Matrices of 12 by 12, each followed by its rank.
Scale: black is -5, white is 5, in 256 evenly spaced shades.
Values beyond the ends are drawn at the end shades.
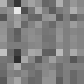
two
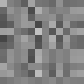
two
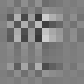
one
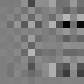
two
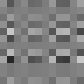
one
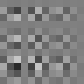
one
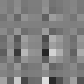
one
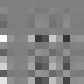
one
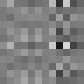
two
